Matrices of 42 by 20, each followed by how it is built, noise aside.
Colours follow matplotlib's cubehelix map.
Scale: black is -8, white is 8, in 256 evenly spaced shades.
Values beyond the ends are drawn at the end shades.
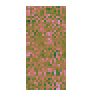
low rank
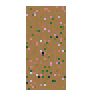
sparse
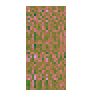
low rank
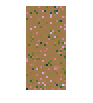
sparse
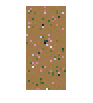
sparse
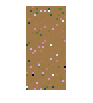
sparse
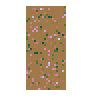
sparse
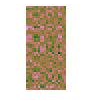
low rank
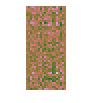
low rank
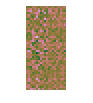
low rank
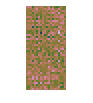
low rank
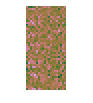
low rank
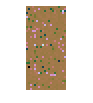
sparse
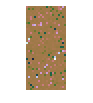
sparse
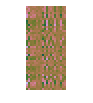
low rank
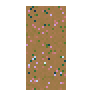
sparse
